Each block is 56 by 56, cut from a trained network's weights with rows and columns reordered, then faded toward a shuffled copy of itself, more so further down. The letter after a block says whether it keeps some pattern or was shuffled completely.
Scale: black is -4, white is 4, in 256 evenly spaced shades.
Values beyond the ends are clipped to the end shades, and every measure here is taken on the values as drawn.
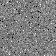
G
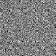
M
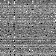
M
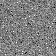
G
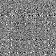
M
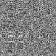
M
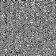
M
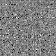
M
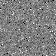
G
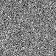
G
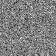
G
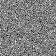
G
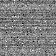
M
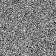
G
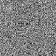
M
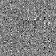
M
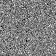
G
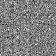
M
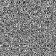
M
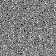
G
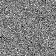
G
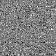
M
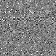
M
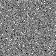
G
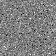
G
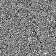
G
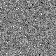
G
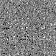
M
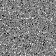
G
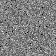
G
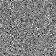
M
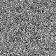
M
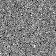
G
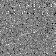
M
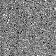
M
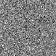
M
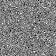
G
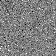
G
